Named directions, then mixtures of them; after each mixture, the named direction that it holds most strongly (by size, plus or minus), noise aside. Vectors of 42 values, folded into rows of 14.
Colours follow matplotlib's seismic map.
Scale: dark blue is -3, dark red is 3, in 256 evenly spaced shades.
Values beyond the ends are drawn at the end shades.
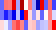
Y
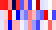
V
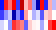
Y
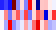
V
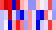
V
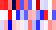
V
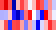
V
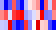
Y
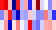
V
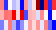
Y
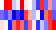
Y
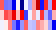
Y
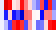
Y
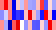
V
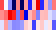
Y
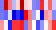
Y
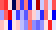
V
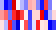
V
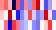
V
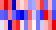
V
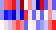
Y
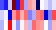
V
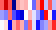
V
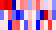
V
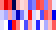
V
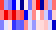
Y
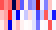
V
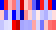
Y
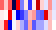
V
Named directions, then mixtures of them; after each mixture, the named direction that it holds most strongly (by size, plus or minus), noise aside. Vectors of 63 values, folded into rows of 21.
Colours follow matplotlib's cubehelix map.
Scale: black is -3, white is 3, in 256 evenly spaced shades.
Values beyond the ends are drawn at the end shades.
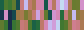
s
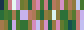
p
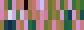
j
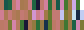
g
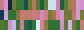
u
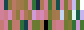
g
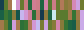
p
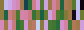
g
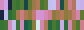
u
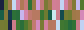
p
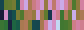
s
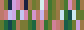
j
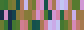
s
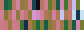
g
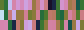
u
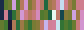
s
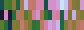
s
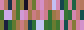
j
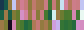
p
